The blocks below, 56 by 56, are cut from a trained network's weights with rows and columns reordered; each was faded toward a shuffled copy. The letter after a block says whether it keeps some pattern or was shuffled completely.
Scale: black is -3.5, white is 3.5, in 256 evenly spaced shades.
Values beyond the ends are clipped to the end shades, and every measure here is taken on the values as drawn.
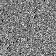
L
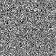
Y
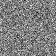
L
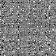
Y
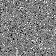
L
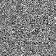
Y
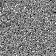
L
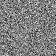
L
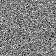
L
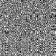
Y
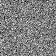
L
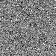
L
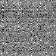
Y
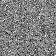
L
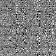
Y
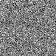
L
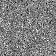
L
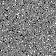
L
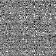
Y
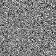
Y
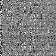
Y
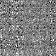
Y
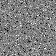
L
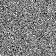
L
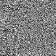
Y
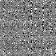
Y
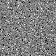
L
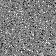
L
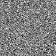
Y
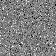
L
